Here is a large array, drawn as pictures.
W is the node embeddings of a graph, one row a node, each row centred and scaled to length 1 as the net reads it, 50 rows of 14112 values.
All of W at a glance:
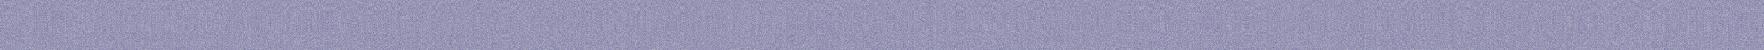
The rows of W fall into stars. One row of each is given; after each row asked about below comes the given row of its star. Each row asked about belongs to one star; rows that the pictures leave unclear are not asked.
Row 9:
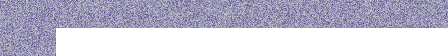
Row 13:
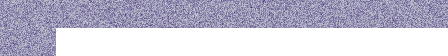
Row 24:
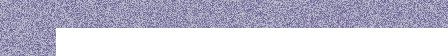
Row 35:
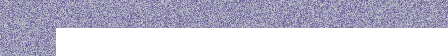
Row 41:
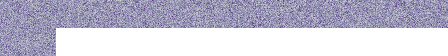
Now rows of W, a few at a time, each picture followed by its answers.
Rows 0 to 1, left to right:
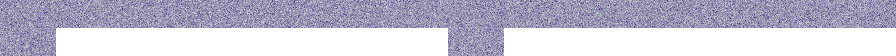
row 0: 9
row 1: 35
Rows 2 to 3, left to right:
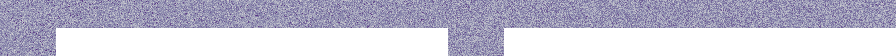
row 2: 24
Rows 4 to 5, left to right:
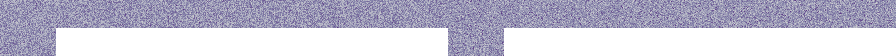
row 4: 13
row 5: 13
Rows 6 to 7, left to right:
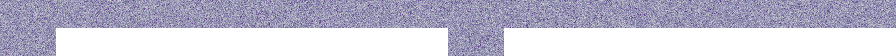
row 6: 41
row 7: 9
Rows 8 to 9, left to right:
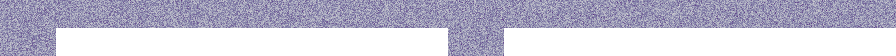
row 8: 9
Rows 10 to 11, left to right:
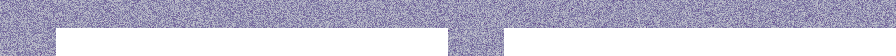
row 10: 41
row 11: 24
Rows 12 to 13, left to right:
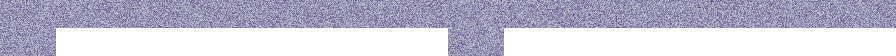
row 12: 13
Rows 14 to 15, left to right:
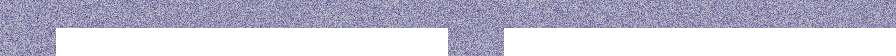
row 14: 35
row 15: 41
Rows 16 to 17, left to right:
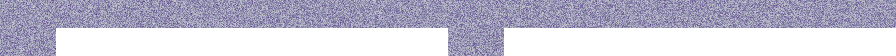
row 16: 13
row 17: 35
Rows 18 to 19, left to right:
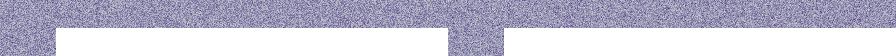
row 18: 35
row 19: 13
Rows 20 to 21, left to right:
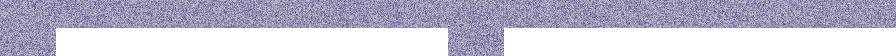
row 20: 24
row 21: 9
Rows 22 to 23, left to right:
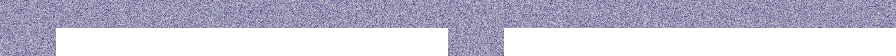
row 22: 41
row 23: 13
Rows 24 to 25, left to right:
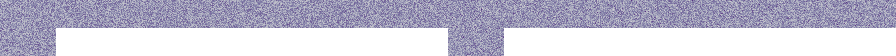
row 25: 41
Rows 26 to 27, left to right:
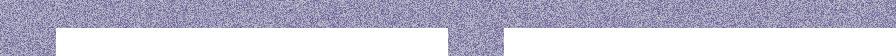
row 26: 24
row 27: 35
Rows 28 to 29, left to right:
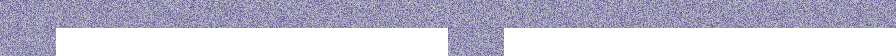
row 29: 41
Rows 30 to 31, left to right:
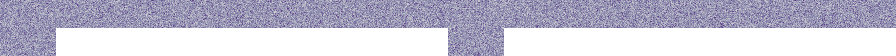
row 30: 41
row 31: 13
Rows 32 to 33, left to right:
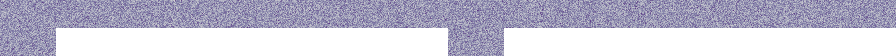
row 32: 9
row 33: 9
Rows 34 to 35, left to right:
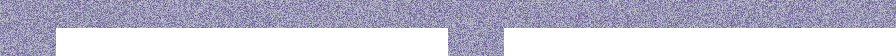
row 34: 41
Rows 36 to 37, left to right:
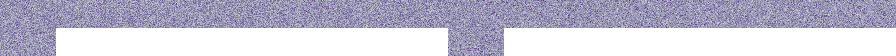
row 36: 41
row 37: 9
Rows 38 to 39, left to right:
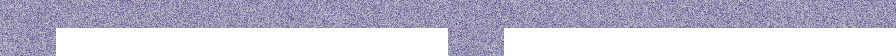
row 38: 9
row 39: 41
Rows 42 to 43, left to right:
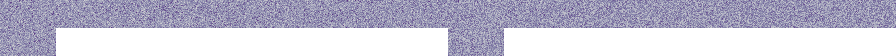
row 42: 13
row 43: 13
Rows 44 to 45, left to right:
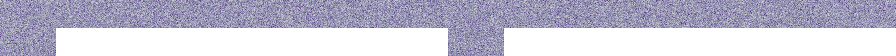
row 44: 13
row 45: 9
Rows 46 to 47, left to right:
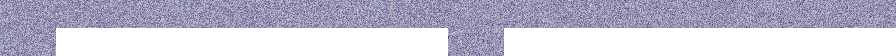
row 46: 41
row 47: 13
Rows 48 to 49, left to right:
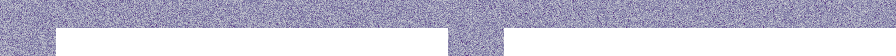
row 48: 24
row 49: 35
